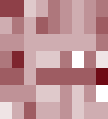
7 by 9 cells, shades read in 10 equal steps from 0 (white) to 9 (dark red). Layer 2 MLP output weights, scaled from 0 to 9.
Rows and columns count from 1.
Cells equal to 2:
7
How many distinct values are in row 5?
3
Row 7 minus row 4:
-4 -5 3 1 1 -1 2 -2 2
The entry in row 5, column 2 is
6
